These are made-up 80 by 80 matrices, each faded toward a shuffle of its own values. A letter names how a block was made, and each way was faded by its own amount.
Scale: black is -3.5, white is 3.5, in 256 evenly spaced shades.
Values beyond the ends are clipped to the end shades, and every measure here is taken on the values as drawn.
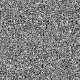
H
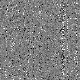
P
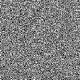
H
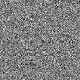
H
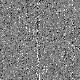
P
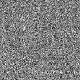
H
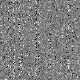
P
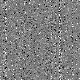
P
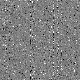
P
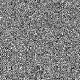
H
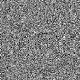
H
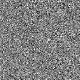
H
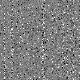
P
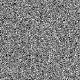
H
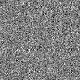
H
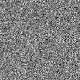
H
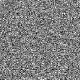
H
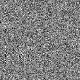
H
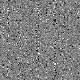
P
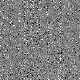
P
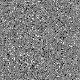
P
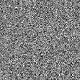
H
